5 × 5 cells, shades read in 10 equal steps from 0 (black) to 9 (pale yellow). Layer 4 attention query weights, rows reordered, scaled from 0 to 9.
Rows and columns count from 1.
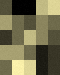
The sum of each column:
21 23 22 19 19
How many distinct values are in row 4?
4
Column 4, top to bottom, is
7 5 5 1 1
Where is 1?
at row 4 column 4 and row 5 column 4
